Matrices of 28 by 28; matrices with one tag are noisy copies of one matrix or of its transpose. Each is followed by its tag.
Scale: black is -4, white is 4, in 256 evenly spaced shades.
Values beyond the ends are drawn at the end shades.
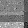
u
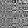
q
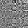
q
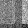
u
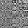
q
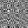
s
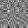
s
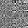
q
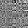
q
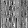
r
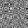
s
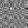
s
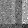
u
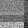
u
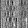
r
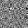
s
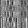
r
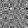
s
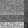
u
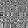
q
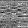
r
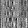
r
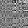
q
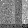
u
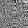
q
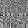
q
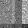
u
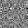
s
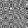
s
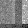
u
